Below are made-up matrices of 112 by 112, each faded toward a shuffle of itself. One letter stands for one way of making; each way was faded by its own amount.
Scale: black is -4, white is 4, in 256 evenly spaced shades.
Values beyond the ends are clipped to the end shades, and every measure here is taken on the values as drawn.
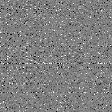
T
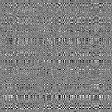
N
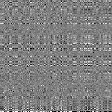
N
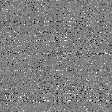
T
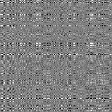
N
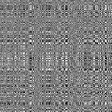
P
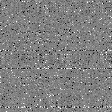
T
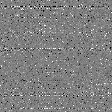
T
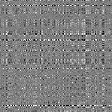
N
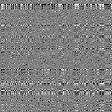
N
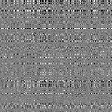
N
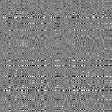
N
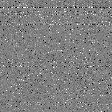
T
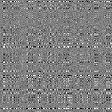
N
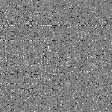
T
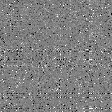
T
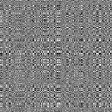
P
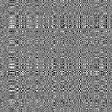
P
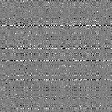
N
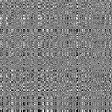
P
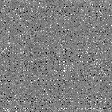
T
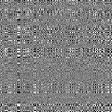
N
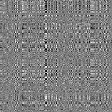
P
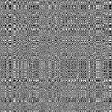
P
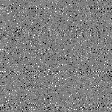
T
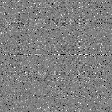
T
